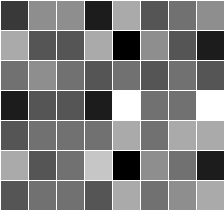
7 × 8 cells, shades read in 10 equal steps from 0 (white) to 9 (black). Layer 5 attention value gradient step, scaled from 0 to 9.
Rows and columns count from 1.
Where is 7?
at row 1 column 1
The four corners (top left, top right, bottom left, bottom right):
7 4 6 3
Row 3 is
5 4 5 6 5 6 5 6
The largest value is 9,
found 2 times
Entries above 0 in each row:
8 8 8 6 8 8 8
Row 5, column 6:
5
